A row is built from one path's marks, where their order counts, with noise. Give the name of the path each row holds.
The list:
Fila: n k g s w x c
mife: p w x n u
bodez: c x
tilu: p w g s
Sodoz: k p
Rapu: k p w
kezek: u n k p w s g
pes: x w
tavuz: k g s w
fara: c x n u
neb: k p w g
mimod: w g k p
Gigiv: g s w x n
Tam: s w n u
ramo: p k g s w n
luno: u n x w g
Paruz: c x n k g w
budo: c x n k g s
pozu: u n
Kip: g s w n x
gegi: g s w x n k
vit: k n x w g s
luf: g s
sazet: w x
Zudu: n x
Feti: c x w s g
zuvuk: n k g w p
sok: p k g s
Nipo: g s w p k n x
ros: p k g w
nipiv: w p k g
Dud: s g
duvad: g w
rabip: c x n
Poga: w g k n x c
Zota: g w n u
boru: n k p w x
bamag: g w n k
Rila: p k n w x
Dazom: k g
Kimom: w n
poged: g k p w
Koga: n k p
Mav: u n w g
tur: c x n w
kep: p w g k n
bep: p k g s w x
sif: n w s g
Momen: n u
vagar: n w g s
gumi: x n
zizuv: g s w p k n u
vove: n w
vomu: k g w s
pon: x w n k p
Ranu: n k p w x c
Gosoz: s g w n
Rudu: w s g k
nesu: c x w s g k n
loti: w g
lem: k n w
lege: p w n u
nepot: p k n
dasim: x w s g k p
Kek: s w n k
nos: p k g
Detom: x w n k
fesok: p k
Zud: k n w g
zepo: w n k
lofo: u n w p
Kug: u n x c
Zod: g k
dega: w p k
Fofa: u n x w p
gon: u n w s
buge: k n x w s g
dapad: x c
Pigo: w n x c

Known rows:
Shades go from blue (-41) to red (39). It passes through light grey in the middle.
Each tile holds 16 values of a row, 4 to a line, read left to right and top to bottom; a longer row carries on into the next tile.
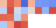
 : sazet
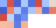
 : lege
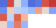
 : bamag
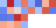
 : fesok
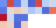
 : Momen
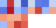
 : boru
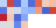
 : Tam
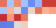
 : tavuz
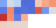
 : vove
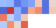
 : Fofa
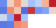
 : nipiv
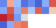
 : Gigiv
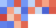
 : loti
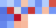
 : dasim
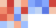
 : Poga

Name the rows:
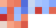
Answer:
pes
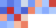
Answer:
zuvuk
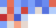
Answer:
rabip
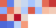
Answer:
tilu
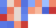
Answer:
luno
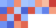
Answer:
neb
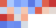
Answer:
gon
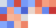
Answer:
duvad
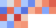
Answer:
ros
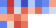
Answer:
Nipo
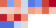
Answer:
vomu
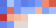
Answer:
ramo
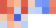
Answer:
dapad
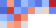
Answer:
pon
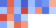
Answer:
gumi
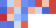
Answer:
Mav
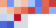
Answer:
sok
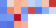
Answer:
nos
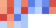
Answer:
Kug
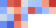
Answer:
Dazom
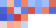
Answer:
Sodoz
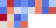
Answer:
mife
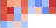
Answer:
Fila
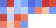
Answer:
zepo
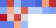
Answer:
nesu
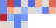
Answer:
zizuv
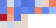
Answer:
Kimom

